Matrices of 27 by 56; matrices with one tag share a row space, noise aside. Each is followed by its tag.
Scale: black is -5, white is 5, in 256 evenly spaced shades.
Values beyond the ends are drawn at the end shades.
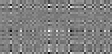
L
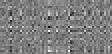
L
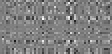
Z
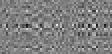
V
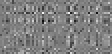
Z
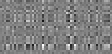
Z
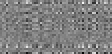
V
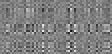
Z
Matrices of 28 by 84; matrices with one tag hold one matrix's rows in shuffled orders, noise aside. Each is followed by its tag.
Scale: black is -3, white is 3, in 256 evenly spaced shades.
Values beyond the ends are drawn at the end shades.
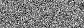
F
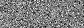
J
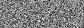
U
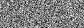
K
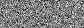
F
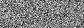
J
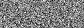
U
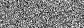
F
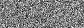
F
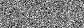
K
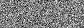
F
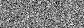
K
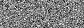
U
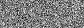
F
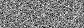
U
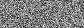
F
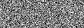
K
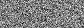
F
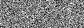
K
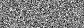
U
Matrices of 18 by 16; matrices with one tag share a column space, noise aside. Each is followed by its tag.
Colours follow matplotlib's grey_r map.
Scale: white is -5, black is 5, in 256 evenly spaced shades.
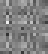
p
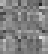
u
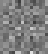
p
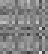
p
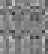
u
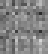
u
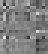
u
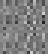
p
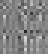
u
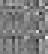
u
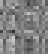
u
